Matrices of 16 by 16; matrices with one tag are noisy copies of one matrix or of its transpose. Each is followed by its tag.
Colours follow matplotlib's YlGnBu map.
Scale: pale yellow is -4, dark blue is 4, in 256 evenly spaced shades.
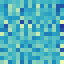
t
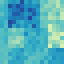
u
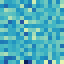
t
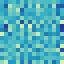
t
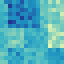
u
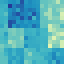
u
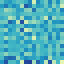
t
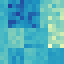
u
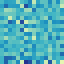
t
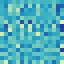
t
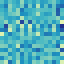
t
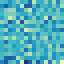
t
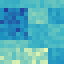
u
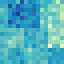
u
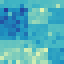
u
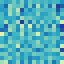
t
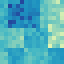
u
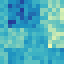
u
